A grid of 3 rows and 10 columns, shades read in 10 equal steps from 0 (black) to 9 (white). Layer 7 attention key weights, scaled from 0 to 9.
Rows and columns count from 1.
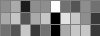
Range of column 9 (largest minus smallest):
2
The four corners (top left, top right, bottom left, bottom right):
5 4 4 2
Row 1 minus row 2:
-1 -1 -2 -1 -2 9 -4 -4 0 2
